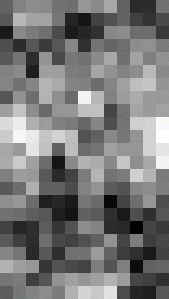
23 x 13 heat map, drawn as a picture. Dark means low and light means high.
The bottom right is the ninth with the lowest average. There are no regular stripes. No row or column stands out. The values follow a bell shape. The texture is blotchy.
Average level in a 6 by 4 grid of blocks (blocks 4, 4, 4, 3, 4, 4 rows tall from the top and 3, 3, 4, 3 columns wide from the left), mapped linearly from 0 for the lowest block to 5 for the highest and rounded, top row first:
2111 / 2334 / 5425 / 3134 / 1011 / 2230
